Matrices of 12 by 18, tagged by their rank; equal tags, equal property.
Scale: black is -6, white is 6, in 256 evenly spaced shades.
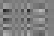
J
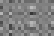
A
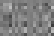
A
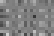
A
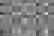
A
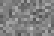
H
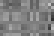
A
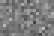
H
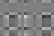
J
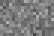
H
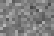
H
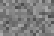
H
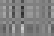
J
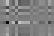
J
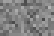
H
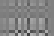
J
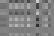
J
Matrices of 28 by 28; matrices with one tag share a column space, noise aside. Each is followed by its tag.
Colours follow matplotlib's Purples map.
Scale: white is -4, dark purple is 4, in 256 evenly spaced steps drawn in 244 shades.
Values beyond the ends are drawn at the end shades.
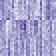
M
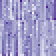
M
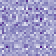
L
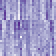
M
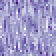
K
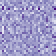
L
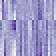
M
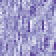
K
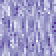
K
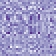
L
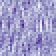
K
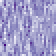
K
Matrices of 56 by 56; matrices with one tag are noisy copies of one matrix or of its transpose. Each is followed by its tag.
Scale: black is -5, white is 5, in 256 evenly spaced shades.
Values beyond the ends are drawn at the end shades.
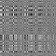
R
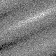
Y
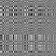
R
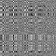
R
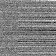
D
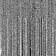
D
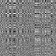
R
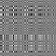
R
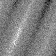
Y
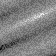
Y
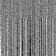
D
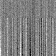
D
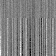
D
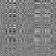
R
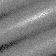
Y
